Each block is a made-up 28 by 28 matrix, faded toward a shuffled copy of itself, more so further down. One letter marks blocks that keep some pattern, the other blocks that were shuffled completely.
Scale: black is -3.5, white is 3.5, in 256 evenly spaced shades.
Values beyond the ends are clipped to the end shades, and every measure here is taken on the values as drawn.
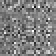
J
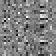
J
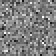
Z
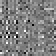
J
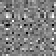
J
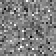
Z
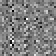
J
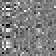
J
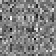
J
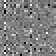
J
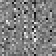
J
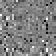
J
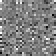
J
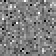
Z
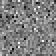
Z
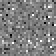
Z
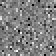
Z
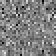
J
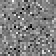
Z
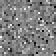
Z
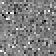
Z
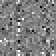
J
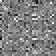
J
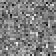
Z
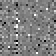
J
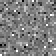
Z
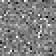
Z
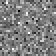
Z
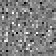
J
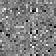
J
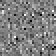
J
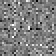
J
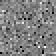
Z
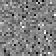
Z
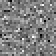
J
